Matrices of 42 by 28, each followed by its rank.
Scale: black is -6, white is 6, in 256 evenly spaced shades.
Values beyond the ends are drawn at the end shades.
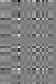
one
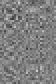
five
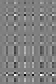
one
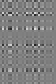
one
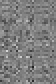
five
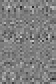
five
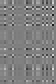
one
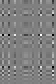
one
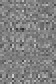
five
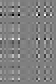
one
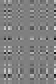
one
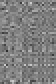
five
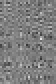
five
